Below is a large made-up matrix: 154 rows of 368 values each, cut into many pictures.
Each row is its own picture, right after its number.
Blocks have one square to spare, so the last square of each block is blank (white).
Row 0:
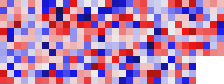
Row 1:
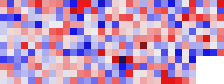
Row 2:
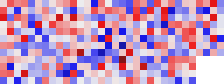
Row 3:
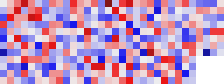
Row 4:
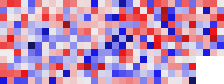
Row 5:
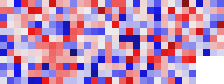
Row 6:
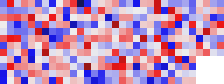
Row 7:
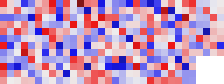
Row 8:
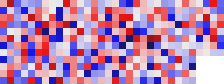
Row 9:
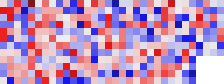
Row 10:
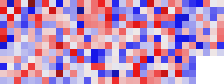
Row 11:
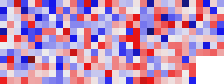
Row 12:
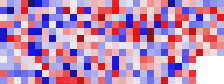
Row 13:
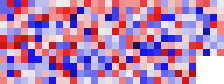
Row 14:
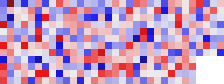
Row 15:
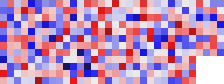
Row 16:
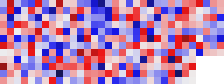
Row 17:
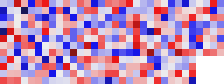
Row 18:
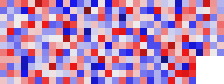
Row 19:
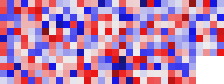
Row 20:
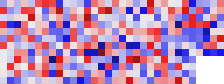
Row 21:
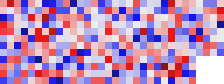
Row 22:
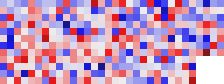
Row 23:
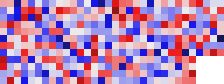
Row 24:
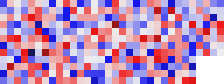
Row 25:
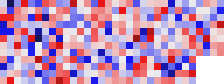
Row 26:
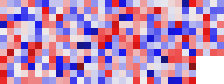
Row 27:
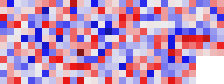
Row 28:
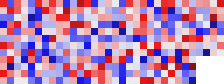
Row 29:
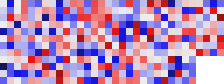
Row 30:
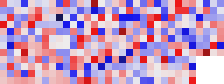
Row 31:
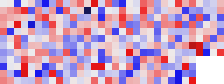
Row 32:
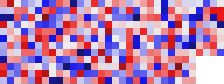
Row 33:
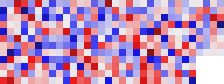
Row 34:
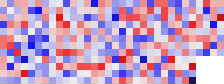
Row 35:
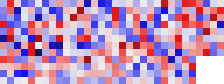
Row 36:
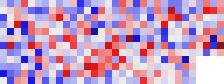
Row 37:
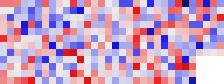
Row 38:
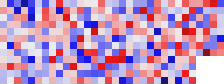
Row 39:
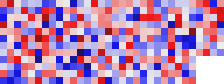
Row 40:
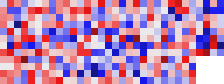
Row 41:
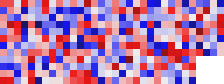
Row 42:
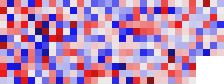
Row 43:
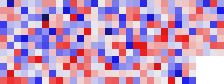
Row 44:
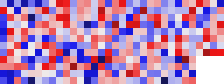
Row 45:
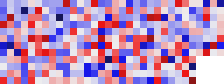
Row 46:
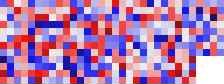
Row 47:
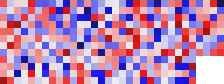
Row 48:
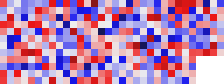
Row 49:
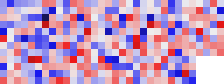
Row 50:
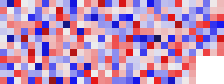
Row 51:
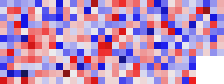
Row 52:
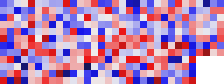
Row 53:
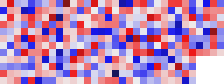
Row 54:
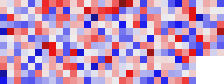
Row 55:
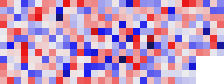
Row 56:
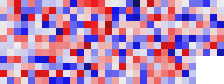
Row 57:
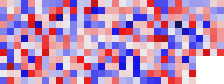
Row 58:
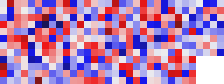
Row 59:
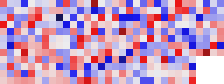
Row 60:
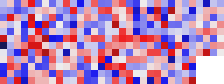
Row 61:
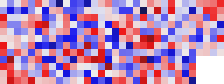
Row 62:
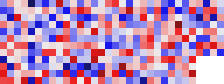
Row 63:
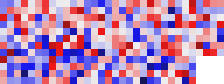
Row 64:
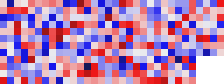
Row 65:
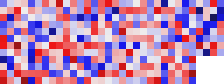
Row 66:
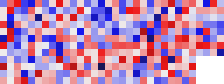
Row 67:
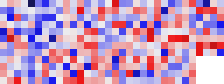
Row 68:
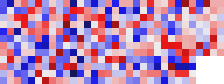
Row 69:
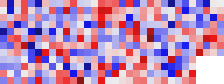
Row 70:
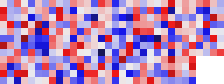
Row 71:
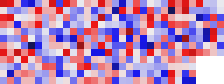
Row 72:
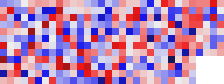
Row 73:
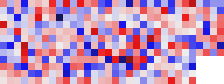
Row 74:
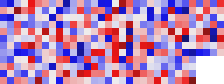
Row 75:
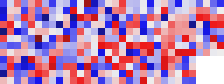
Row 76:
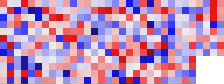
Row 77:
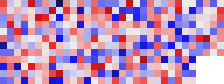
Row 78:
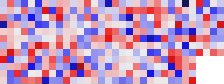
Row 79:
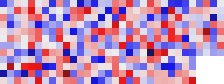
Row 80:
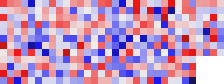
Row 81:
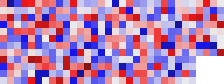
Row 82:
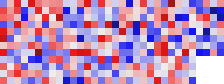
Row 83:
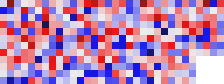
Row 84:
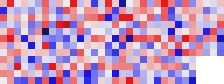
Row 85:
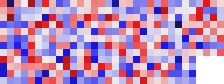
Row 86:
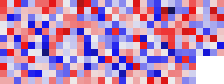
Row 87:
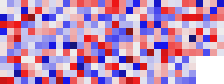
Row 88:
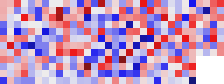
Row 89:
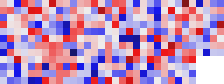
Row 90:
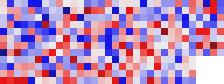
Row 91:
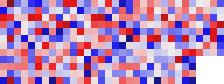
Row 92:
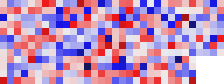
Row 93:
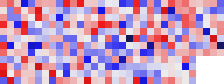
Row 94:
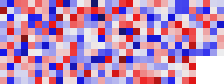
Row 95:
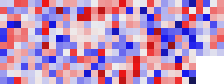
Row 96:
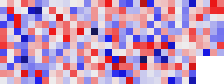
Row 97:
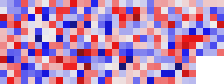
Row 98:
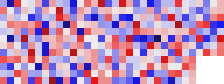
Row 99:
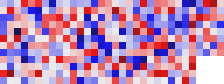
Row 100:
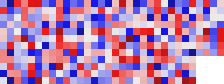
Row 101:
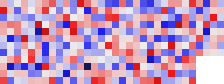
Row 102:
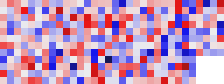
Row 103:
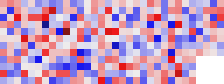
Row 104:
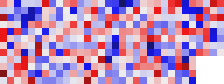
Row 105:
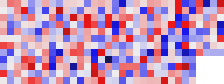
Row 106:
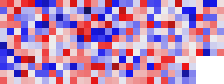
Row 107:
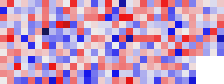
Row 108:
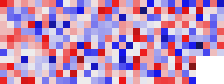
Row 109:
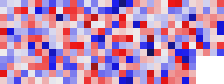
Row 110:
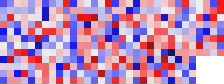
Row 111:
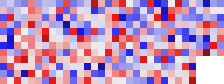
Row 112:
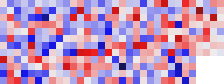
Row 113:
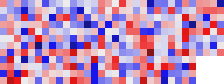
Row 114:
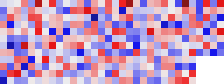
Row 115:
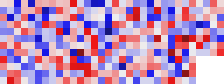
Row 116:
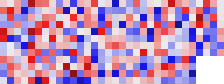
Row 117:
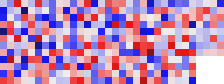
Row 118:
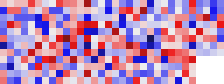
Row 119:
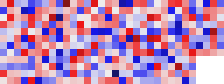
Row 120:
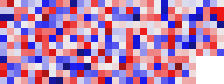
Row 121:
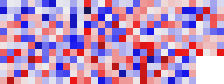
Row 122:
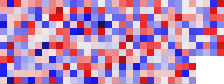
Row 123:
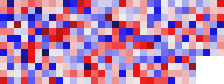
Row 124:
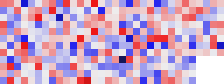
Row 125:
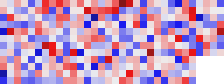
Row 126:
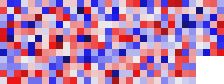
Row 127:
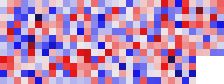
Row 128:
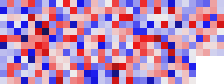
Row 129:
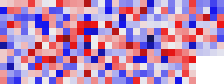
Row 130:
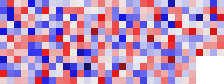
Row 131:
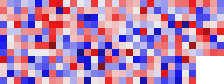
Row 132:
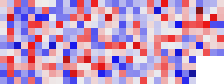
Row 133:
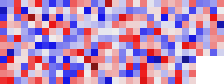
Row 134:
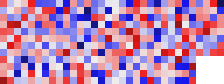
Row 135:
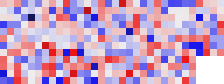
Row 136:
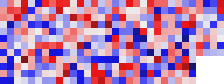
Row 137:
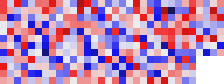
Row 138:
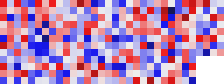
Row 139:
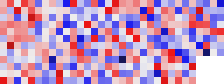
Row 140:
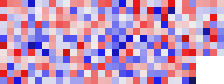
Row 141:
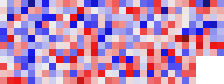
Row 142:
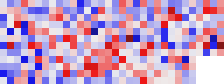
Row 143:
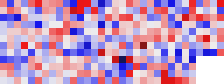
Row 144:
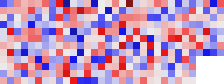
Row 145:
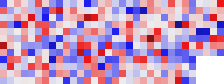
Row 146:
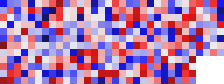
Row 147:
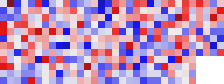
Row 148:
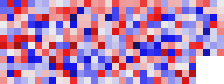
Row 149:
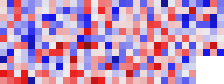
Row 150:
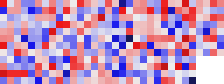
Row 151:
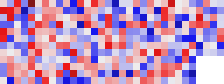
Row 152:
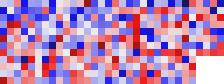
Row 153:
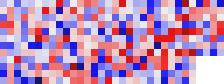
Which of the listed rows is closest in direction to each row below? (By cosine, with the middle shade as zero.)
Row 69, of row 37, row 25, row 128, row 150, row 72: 25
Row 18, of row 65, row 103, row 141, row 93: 65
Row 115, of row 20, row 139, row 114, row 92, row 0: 0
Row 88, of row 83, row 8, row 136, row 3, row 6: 6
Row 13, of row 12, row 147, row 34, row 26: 12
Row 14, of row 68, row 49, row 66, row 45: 66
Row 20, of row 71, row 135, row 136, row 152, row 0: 136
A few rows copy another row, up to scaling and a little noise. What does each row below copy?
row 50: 98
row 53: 119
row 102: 105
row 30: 59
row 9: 151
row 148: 13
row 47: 134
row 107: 84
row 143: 1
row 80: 140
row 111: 22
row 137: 86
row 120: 32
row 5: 89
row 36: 142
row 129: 118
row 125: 54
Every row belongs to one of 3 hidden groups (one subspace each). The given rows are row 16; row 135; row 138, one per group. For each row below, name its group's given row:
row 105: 135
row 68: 135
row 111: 138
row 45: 138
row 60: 138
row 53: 138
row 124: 138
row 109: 135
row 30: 138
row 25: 16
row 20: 135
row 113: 135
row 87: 135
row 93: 138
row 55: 138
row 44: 135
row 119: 138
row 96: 138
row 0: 135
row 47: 135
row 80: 138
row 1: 138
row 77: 16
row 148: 16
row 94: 138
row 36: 138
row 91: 138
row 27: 16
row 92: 138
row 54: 135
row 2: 138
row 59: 138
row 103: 16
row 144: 138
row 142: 138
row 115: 16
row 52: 138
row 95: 135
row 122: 138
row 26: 135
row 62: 16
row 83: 16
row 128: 138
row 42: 138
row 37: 135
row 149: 16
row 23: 16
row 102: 135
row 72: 16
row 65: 16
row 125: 135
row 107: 138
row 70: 138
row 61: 135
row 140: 138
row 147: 16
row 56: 16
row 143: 138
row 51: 138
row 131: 135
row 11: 135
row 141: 16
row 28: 138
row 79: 138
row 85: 16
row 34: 138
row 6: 138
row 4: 138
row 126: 16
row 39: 16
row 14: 16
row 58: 16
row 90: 16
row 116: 16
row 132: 16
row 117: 135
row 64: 138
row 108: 135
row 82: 16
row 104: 135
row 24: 138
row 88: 138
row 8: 138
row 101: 138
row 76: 138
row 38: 135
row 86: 138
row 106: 135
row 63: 135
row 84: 138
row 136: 135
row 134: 135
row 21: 16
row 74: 138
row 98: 138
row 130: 16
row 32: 16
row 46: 16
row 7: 138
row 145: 135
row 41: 135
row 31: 135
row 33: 135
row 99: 138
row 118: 135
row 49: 16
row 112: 16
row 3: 135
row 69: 16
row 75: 135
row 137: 138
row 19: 138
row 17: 135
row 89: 135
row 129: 135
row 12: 16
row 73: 138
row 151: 16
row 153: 135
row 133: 135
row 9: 16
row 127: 16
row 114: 135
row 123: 138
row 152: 135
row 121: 135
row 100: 138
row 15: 16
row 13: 16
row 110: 135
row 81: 16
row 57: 138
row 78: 135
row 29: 16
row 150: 138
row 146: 16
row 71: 138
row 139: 135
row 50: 138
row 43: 16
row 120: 16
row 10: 16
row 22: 138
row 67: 16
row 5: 135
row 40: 138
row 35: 16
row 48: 138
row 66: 16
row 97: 16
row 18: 135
